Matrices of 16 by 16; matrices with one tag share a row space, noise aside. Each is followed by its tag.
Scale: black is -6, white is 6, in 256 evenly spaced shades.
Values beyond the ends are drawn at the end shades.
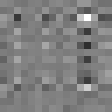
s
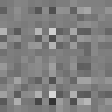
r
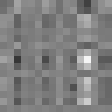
s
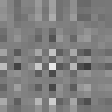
r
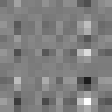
s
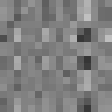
s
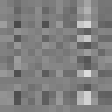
s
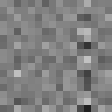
s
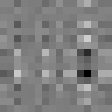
s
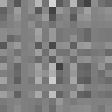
r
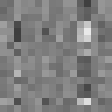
s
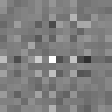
r
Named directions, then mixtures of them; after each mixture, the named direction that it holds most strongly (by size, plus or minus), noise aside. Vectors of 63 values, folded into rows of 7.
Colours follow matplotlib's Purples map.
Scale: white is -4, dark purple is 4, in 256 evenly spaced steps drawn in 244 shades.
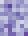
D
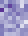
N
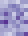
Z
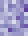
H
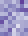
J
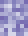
D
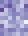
N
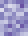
N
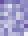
D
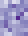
Z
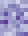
Z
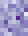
H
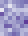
N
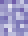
D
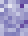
N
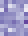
H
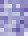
D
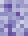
D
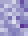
H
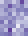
J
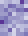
J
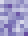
D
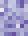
N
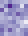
N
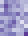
D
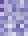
D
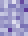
H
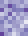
N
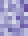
H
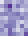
D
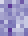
D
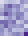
Z
